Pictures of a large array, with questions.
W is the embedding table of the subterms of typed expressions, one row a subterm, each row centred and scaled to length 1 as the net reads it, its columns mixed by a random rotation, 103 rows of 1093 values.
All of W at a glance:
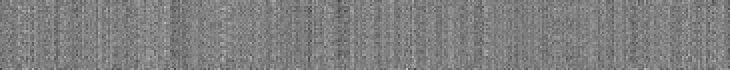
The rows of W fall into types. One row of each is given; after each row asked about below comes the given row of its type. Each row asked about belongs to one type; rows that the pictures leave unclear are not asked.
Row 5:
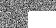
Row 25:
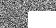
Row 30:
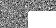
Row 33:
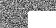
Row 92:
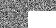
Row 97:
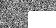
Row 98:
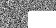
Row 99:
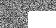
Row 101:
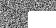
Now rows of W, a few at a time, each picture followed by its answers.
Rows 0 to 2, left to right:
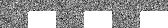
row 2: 30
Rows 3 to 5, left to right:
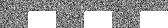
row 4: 30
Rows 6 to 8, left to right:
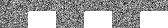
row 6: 97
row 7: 30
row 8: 101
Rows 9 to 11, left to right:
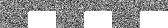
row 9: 33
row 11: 25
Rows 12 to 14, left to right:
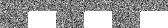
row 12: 99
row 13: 5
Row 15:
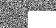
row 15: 25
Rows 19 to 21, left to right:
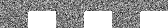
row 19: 25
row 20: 30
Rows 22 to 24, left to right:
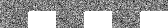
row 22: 33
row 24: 99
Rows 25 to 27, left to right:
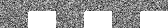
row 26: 97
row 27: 98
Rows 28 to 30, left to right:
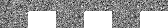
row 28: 97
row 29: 30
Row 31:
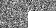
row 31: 97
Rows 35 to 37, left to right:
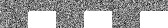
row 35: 5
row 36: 92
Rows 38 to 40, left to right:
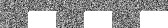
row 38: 5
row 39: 101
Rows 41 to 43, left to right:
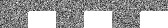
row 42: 92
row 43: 33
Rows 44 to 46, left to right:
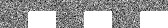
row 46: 98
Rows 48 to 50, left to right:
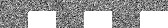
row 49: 25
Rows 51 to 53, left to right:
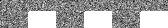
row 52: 99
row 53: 99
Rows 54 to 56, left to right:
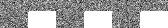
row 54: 25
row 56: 5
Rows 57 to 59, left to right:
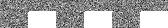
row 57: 101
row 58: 99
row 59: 5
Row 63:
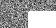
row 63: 92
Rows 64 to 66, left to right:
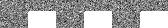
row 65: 99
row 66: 30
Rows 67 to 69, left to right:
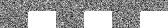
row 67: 25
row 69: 5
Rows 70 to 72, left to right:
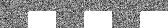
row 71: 92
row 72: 30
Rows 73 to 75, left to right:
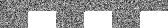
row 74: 99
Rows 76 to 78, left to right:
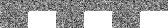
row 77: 5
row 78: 99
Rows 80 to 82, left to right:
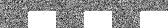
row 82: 98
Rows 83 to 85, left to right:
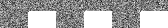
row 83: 101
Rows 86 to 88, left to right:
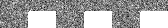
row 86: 97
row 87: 30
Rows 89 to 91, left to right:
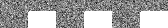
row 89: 30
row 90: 92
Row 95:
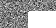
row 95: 99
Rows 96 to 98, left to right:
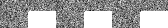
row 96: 92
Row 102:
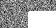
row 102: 98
